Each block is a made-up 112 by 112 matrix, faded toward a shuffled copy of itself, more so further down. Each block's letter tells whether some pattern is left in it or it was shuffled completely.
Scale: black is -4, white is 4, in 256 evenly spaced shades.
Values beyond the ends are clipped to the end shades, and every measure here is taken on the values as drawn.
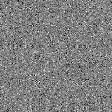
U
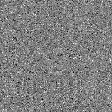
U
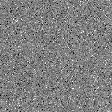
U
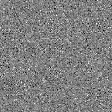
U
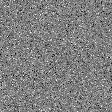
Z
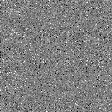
U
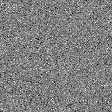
U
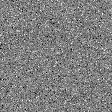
Z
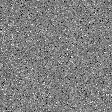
Z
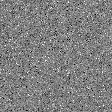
Z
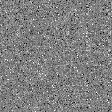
U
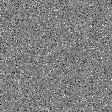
U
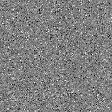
U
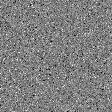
Z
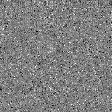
U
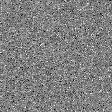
U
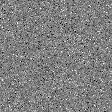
Z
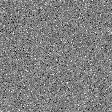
Z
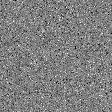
Z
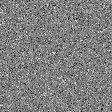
Z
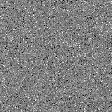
U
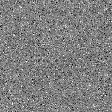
U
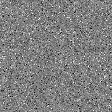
U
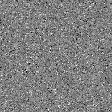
U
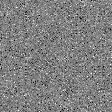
U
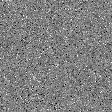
Z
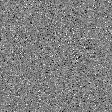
U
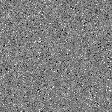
U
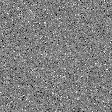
U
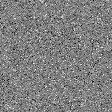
U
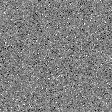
Z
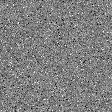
Z
